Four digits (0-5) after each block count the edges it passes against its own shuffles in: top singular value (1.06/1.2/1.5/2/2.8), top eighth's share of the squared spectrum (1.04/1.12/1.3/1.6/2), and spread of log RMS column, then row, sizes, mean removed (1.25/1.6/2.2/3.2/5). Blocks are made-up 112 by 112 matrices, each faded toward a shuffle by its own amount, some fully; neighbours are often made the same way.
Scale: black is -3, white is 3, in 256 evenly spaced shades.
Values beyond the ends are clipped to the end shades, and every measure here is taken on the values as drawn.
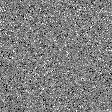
0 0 0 0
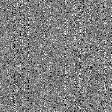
1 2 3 0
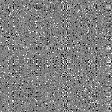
5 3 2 2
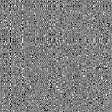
5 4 3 3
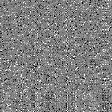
4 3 2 2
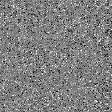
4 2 1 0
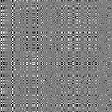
5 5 4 4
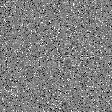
3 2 1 0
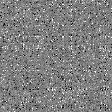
4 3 2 2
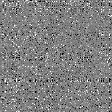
4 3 2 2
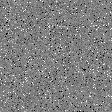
2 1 0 0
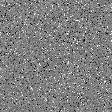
2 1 0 0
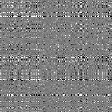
5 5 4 4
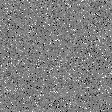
2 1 0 0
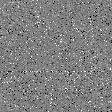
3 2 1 1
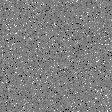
0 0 0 0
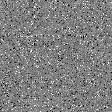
2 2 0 1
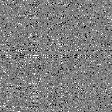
4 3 2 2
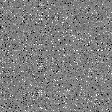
3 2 1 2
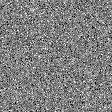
0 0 0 0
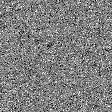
0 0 0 0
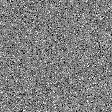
1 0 0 0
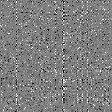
5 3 3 2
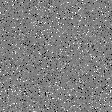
0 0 0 0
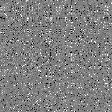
4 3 2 2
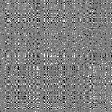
5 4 4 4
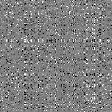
5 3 3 2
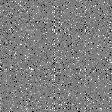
4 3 2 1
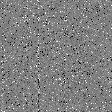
3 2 1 0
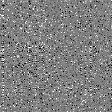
4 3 2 2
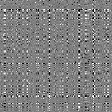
5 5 4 4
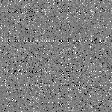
4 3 1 2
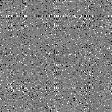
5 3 2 2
